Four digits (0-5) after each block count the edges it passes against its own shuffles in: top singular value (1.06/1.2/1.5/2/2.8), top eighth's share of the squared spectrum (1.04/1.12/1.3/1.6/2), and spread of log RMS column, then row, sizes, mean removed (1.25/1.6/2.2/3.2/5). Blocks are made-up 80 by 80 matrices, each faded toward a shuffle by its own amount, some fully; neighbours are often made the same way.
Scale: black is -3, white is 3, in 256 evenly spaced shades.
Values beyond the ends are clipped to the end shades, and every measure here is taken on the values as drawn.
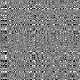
5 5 3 4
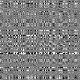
5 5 3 4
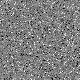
1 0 0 0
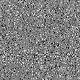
3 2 0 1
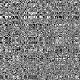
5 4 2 3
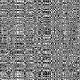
5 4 3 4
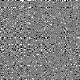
4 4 2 3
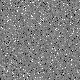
0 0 0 0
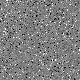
1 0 0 0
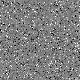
2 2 0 1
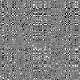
5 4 3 3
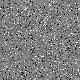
1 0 0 0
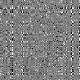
5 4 3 3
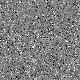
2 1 0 0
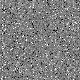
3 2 1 0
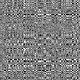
5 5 3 4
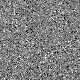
1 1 0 0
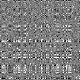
5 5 3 3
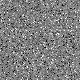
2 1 0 0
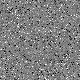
0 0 0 0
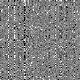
4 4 3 2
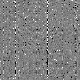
4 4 2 0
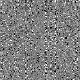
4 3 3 1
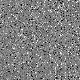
2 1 1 0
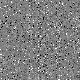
3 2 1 0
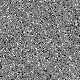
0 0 0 0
